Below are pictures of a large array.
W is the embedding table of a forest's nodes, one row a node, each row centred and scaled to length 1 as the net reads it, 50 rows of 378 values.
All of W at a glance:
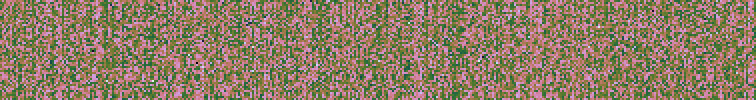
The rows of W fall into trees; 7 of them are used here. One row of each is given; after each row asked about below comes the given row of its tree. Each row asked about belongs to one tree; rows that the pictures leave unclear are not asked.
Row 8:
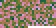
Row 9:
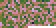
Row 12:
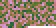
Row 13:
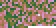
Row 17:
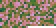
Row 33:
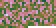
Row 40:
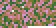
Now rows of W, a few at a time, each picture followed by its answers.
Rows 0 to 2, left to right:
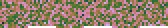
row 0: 13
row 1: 40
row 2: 8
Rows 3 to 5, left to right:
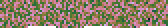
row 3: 17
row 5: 13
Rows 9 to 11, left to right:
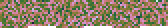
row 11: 9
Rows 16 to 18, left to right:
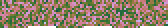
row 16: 13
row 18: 17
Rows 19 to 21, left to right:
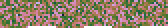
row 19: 8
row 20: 13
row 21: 12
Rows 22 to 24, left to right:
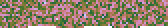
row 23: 40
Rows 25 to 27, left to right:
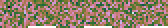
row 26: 9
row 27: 17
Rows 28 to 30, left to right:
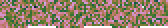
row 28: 13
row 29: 17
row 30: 33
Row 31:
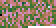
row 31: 33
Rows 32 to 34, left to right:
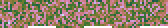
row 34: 12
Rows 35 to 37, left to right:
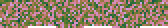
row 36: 13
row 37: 12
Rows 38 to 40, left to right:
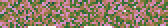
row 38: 12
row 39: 12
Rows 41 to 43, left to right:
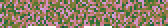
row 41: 17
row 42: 9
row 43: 17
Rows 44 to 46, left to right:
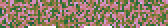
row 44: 33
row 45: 13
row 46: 17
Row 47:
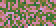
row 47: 17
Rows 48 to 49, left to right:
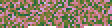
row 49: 13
